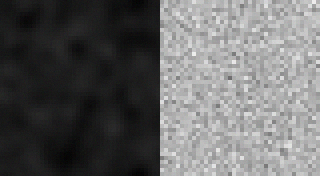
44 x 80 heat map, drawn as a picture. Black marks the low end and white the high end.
It is made of 1 by 2 panels. Panel 1,1: very low, blotchy, faint in contrast. Panel 1,2: high, fine-grained.
